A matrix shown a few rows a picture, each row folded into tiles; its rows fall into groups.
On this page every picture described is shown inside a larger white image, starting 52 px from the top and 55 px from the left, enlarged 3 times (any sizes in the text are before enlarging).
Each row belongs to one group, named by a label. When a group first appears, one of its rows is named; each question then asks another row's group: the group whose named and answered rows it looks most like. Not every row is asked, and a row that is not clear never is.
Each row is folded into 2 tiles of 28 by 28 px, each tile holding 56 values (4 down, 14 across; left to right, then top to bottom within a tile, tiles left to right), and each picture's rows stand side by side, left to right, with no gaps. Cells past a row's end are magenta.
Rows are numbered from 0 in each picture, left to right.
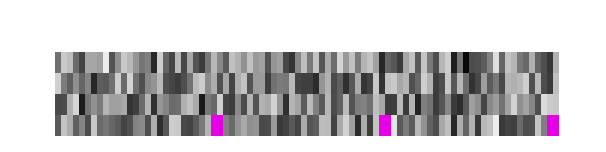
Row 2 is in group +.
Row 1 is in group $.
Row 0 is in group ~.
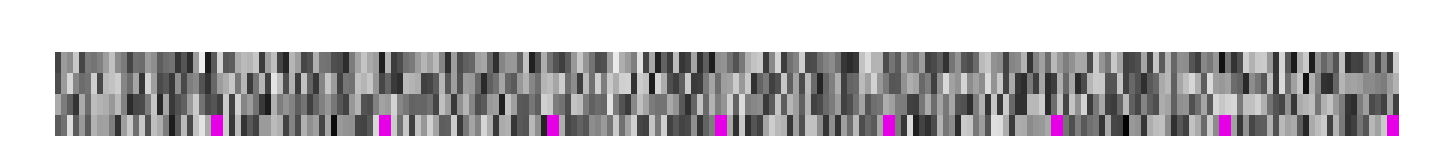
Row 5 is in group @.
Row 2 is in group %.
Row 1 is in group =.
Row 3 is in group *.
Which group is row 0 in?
@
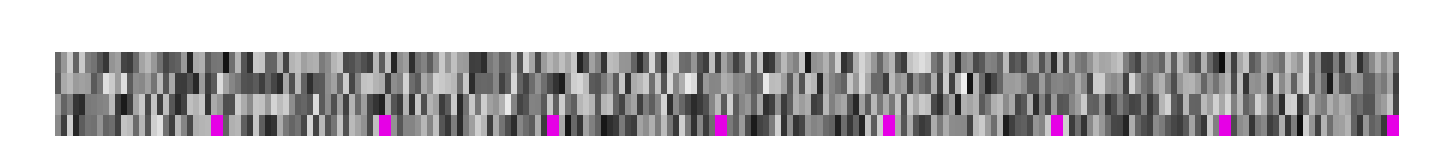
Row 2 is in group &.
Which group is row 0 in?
@
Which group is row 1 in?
~
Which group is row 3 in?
%
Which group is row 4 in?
=
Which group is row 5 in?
=
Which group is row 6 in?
+
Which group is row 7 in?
&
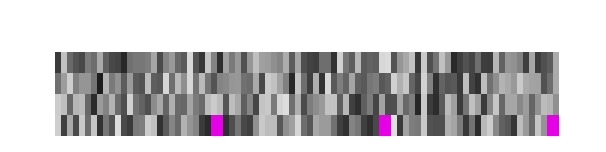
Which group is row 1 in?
&
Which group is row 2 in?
+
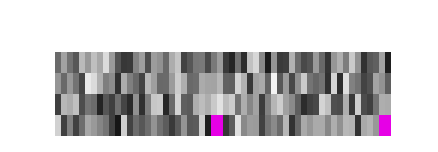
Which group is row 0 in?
+
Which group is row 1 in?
%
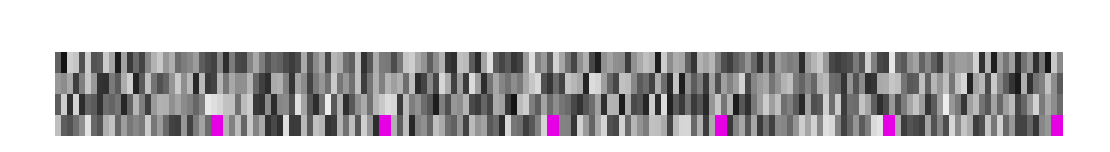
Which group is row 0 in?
+
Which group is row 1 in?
%
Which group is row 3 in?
$
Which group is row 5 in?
*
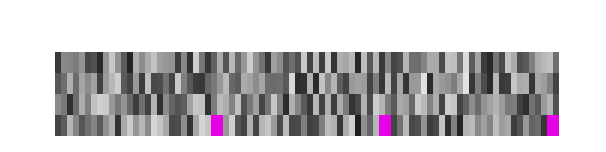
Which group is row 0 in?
@
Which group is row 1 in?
$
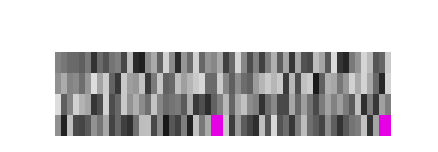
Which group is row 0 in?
=
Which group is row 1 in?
=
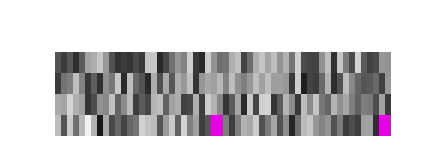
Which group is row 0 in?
%
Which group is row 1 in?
&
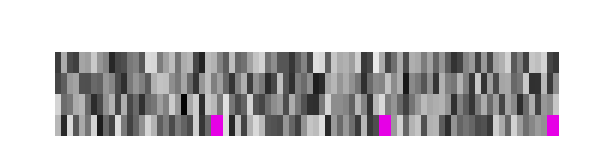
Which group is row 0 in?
%
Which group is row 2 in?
$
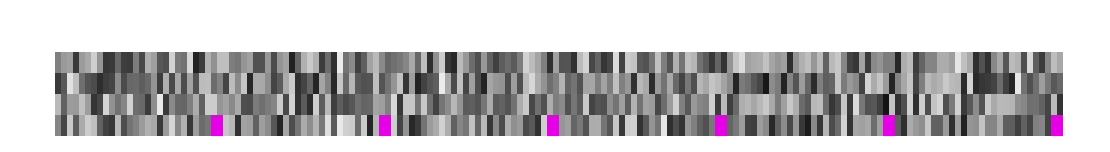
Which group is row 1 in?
$
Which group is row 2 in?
=
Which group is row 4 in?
~
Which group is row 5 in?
&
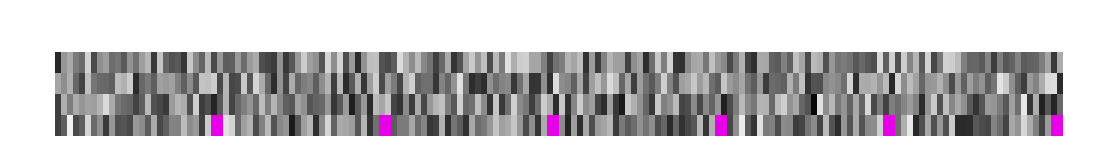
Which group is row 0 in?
~
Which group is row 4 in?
~
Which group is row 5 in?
~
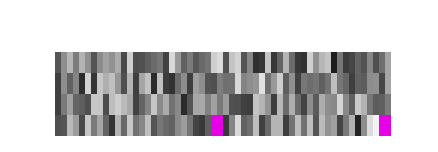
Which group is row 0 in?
&
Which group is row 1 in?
@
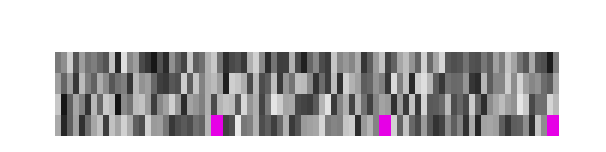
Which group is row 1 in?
%
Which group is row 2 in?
+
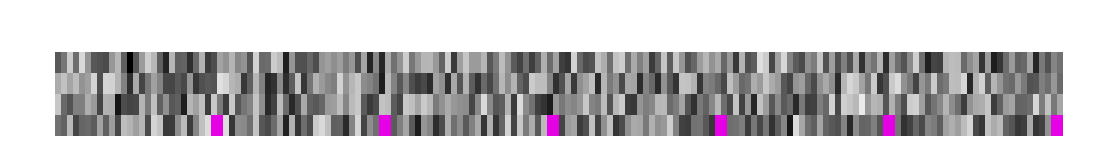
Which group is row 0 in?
@
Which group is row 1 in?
+
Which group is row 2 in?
~
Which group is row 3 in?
&
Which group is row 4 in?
+
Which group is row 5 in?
*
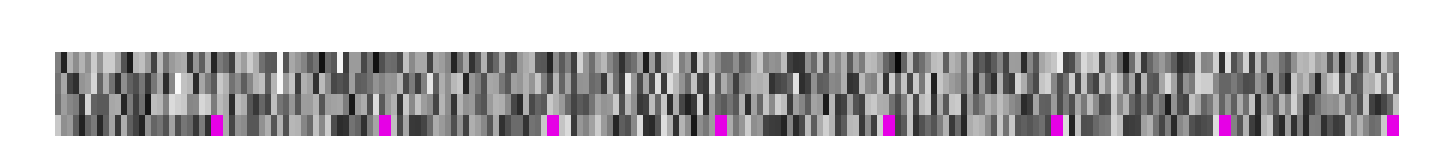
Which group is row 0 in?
+
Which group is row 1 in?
*
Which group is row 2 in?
=
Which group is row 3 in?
$
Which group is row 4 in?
$
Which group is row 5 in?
&
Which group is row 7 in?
~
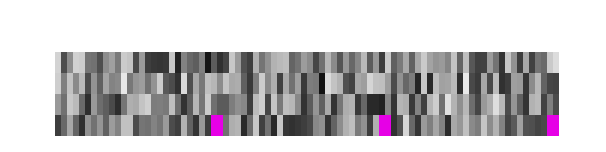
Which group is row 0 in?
*
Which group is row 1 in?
~
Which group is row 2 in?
&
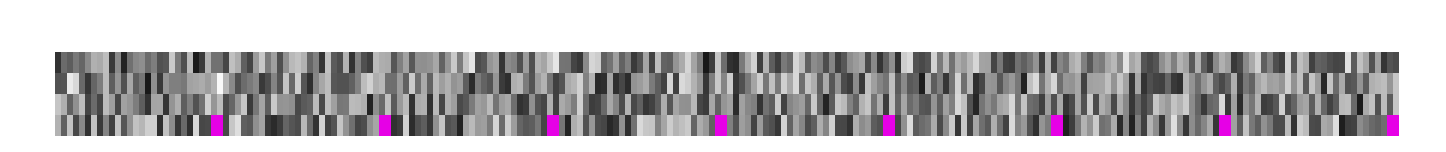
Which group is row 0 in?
%
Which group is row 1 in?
~
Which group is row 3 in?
%
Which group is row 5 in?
~
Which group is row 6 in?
&
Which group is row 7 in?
*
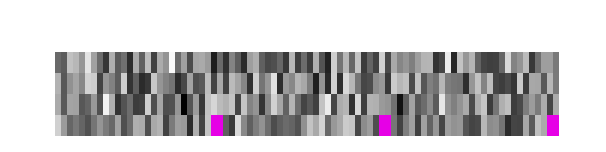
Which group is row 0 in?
$
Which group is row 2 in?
*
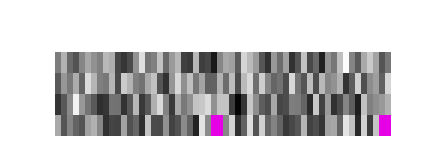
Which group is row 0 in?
+
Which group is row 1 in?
$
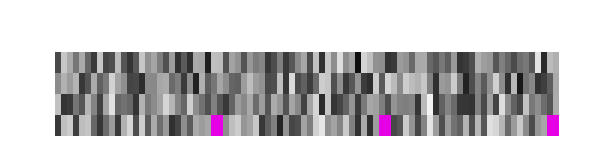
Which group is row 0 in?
@
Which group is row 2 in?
@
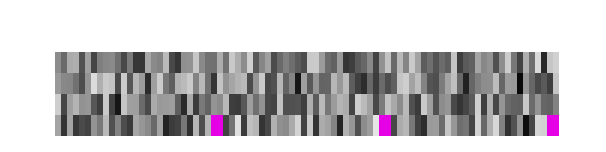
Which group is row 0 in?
=
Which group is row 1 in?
@
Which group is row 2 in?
@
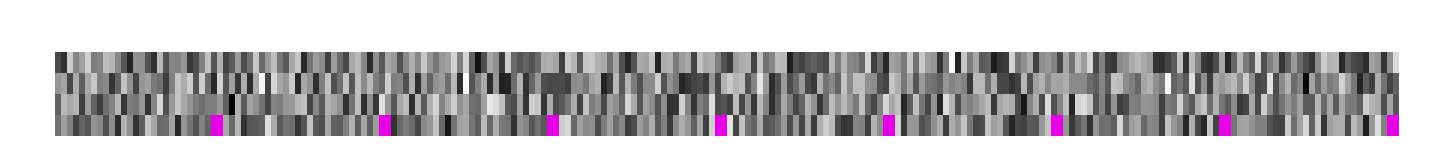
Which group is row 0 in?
+
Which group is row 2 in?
&
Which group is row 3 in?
$
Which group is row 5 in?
*
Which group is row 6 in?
*
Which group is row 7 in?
@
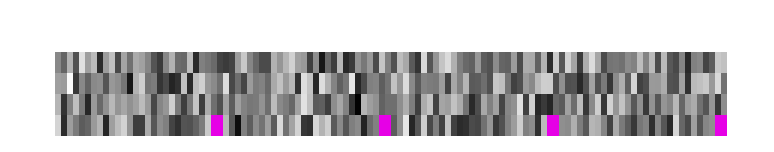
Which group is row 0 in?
*
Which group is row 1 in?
*
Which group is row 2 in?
~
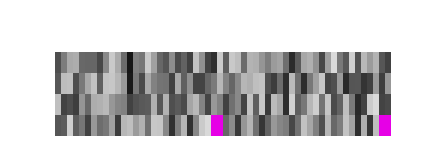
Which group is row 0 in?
@
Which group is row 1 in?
$
